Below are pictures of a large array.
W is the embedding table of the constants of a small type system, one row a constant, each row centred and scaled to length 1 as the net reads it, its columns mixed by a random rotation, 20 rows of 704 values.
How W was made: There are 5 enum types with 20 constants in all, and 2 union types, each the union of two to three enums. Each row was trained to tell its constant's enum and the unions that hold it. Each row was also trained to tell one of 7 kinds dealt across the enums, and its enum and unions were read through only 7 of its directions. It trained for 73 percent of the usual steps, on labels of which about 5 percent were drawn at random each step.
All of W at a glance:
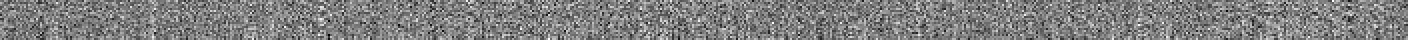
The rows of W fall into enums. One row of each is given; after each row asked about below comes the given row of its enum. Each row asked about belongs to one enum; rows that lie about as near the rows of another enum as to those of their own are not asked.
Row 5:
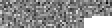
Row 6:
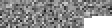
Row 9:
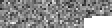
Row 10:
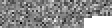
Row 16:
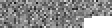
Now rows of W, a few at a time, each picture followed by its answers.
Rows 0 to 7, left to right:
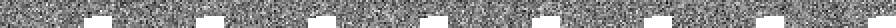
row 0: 9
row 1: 16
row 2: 6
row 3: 9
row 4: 9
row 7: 6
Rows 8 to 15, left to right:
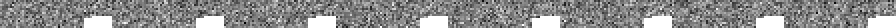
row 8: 5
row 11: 16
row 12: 9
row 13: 6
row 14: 16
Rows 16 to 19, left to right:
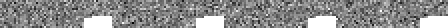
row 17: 10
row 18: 16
